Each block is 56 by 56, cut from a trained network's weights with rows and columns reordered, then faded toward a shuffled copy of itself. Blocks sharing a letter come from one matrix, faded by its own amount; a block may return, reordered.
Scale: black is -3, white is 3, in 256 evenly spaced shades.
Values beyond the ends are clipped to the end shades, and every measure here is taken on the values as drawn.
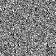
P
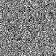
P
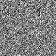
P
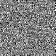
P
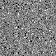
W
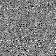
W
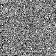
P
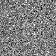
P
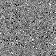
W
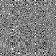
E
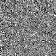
W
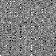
E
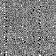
E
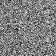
P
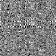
E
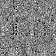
W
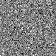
P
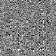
E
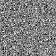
P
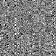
E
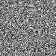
P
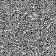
W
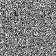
P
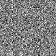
P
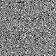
W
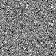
P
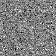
W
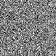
P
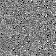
W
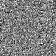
P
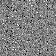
W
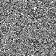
P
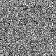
P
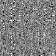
E
